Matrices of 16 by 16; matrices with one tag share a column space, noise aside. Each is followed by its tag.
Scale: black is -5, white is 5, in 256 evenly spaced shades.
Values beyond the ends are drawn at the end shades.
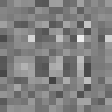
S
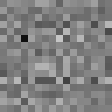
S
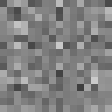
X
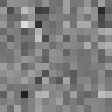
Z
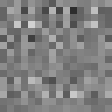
Z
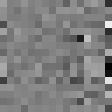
S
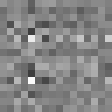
S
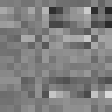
Z
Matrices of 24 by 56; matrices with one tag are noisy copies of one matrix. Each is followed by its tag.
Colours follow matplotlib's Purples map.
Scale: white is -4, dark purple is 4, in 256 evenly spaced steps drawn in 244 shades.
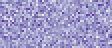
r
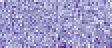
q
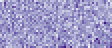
q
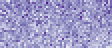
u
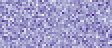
r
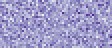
r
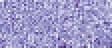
q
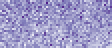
u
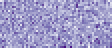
q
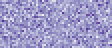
r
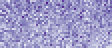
u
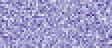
r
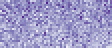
u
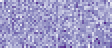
q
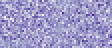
r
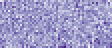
q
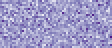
r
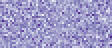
r
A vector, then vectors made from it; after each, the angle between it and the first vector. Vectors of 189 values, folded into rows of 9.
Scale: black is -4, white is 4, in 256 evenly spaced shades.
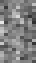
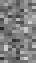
partly opposed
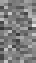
partly opposed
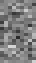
partly opposed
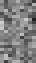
partly aligned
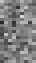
partly opposed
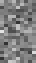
orthogonal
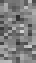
partly opposed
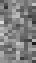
nearly parallel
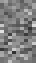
orthogonal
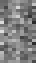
nearly parallel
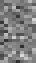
partly opposed
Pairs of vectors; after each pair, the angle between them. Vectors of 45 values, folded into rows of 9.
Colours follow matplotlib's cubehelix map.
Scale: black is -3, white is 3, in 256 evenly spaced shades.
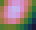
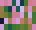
orthogonal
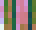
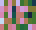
partly aligned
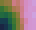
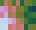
nearly opposite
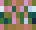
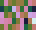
nearly opposite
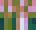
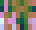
nearly opposite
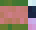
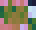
nearly opposite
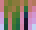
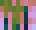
nearly parallel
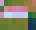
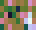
partly opposed
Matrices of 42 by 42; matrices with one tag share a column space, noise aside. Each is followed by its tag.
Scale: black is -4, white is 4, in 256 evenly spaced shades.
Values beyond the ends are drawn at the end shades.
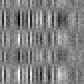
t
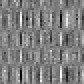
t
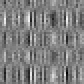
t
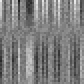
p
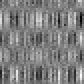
t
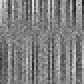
p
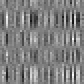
t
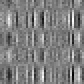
t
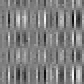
t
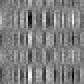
t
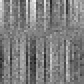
p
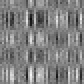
t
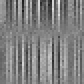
p
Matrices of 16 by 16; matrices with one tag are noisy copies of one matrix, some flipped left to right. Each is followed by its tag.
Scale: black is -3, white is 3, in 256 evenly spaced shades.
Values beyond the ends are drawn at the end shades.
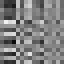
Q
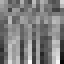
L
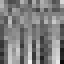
L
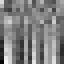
L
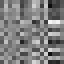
Q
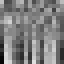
L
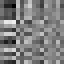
Q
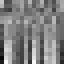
L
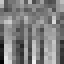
L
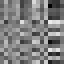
Q
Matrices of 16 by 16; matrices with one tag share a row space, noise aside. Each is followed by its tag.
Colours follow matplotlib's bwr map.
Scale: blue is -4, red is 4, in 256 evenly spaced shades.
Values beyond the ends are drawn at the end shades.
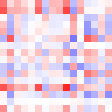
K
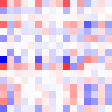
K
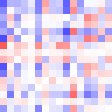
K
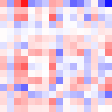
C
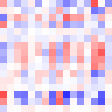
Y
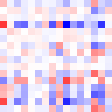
Y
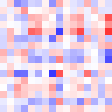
C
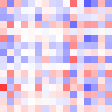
K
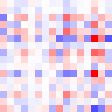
Y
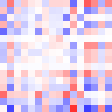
K
